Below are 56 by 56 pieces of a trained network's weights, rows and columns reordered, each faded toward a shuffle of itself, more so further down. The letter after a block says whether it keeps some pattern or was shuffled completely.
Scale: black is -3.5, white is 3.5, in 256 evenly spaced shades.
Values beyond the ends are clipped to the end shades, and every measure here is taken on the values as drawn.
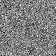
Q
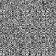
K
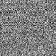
K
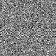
K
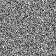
Q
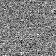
K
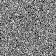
Q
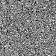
Q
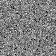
Q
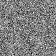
Q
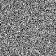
K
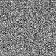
K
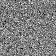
Q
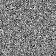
Q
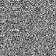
K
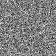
Q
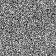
Q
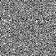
K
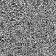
K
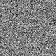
K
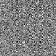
K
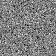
Q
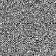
K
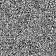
Q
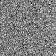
K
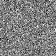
Q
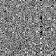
K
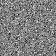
Q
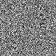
K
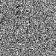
K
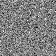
Q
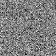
K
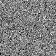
Q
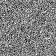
Q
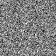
Q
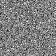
Q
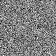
Q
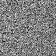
Q
